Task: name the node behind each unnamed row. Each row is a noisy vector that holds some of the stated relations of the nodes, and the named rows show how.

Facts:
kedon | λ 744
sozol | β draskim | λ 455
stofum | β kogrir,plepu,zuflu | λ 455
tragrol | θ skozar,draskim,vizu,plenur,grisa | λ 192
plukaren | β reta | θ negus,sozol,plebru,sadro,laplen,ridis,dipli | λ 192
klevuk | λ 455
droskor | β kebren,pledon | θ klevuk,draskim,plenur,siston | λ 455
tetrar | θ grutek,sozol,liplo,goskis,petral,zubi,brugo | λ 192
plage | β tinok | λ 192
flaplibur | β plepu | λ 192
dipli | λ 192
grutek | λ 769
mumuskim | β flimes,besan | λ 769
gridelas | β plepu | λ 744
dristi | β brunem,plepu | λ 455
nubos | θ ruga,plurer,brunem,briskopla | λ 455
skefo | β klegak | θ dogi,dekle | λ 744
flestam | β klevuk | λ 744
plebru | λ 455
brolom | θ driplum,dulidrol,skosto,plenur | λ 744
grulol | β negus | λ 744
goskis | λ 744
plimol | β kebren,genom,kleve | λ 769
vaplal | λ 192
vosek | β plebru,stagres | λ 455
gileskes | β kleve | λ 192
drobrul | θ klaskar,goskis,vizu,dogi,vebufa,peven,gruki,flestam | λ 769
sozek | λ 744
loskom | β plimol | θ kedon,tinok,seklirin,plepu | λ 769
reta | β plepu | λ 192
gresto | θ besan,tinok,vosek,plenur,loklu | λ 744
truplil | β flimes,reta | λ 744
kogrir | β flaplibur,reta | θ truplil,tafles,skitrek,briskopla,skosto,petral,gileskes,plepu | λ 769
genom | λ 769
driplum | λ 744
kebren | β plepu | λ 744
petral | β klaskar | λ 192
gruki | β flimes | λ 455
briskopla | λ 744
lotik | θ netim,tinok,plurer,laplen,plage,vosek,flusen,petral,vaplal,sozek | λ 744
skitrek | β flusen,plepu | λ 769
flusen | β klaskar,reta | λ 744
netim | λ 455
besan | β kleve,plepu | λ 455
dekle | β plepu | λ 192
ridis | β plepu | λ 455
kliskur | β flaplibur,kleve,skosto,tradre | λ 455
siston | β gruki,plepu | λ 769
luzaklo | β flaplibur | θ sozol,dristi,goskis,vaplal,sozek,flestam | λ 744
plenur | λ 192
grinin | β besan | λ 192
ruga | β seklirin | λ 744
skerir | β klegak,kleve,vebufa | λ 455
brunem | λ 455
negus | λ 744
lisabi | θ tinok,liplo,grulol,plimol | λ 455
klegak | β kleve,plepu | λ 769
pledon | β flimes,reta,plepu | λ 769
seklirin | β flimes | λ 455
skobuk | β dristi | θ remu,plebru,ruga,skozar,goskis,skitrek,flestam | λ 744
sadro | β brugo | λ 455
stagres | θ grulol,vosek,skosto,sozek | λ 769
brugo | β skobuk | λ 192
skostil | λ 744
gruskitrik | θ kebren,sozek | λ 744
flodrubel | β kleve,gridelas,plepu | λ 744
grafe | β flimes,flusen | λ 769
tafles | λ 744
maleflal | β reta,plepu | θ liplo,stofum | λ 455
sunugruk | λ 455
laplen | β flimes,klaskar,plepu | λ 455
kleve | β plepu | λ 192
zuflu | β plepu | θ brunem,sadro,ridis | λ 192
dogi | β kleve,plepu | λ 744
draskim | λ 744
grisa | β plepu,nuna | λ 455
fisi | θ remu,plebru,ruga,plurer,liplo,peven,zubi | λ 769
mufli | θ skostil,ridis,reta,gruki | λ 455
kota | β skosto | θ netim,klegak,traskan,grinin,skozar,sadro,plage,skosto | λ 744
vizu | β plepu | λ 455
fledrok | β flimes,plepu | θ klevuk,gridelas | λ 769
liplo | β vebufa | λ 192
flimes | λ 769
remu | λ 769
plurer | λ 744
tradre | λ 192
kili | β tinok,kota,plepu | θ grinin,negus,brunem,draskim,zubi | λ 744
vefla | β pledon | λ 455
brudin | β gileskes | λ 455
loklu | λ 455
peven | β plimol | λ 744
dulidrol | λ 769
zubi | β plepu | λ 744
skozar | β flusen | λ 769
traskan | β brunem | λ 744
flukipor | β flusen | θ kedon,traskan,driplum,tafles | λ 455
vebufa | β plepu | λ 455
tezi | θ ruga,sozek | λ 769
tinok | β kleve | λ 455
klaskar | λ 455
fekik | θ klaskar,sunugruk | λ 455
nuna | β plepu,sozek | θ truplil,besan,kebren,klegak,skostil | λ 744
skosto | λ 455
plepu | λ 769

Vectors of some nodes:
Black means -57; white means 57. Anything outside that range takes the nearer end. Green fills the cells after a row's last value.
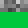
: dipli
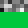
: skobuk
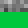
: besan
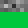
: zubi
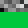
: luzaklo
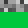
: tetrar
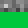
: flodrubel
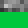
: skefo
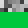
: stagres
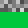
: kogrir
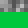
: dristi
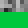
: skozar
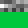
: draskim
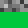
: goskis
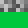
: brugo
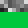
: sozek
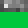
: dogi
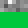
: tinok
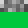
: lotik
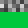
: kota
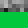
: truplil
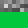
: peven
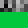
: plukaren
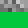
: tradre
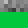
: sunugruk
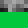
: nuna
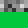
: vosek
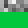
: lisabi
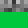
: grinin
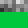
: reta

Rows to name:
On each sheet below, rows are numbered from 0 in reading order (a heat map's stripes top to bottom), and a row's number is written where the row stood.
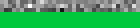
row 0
skitrek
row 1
gresto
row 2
fledrok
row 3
stofum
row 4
skosto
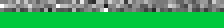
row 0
plenur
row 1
klevuk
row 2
tragrol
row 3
fisi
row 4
gileskes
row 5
gruki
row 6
traskan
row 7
dekle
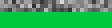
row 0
plage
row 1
sadro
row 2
klaskar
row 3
remu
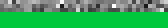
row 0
kleve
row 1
seklirin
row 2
flukipor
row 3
laplen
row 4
brolom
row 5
nubos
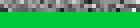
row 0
kebren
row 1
genom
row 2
flusen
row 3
kili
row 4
ruga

